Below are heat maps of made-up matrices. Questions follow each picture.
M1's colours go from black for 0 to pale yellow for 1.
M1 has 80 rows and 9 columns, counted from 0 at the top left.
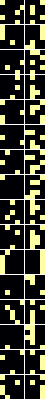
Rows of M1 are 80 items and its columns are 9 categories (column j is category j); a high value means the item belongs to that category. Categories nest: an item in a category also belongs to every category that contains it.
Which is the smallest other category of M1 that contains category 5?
6
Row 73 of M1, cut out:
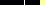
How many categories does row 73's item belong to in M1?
1
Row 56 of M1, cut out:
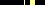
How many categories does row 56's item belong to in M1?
1
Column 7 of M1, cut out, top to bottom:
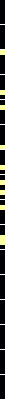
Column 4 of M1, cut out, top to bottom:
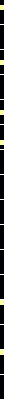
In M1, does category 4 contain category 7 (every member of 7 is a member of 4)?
no
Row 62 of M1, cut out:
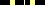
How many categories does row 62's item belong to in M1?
2
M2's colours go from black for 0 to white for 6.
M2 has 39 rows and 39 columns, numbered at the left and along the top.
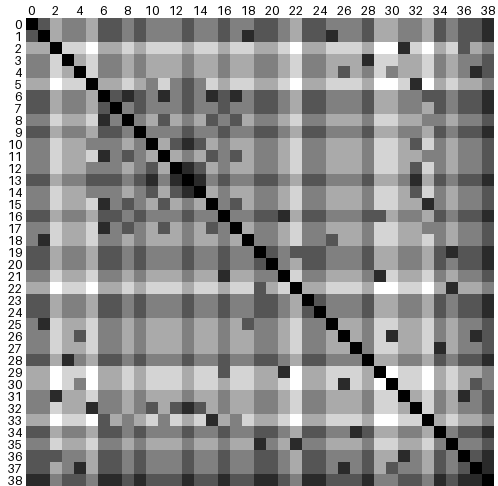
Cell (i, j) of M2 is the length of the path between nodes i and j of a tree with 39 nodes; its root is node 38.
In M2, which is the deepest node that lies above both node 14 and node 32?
13
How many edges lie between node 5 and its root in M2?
3
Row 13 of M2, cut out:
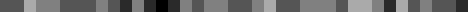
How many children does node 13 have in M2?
4
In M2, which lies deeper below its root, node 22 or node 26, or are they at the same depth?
node 22
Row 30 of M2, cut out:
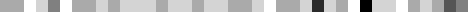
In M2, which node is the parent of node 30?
26
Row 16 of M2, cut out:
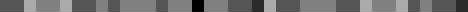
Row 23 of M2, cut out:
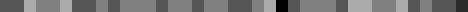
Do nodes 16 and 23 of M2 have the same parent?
yes
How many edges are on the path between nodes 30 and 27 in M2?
5
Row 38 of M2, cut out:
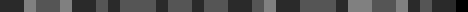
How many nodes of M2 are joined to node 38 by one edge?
15
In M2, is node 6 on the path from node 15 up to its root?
yes
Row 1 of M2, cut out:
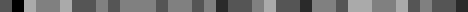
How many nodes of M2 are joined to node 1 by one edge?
3
